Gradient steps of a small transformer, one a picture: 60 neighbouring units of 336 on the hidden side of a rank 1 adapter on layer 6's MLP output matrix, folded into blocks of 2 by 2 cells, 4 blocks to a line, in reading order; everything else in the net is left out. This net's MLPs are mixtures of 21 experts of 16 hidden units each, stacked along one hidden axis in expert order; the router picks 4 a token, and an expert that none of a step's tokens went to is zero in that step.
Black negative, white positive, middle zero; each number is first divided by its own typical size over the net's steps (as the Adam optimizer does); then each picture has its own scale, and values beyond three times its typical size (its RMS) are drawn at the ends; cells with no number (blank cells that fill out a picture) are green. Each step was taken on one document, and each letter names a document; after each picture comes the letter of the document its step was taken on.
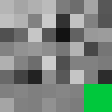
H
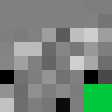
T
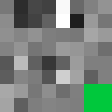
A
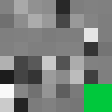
A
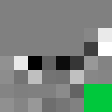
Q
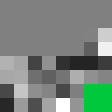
Q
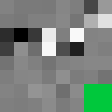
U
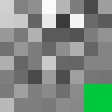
H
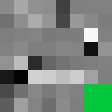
A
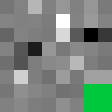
T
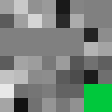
A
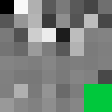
H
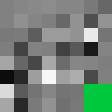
A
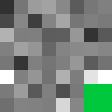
T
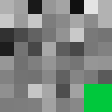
U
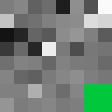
U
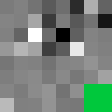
H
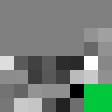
Q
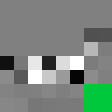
Q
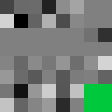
U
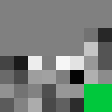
Q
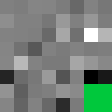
T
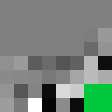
Q
